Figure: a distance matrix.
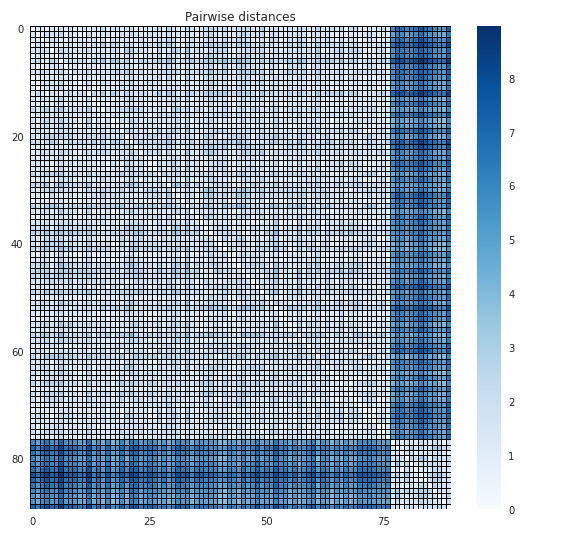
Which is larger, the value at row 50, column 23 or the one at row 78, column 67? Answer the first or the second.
the second
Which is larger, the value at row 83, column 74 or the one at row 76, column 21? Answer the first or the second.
the first
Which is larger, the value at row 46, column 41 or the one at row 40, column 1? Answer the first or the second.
the first
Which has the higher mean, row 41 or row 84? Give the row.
84
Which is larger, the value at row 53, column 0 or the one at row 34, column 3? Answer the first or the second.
the second
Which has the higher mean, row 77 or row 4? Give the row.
77
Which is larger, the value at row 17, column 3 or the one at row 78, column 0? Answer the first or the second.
the second
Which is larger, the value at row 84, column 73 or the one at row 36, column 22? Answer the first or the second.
the first
